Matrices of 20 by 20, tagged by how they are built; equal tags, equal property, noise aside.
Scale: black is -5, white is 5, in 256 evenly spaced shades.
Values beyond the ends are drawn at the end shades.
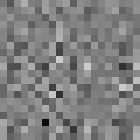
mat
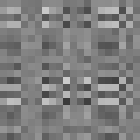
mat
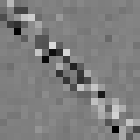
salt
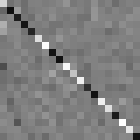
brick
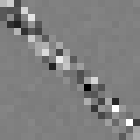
salt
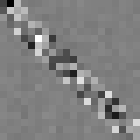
salt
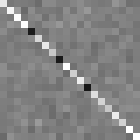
brick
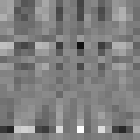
mat
